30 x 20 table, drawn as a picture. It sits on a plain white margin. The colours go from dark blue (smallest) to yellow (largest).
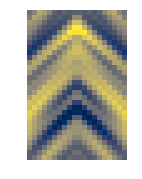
Ninth with the highest average: top middle. Lone odd cells: none. Slope: none. Mirror symmetry: left to right. Ninth with the lowest average: bottom middle.
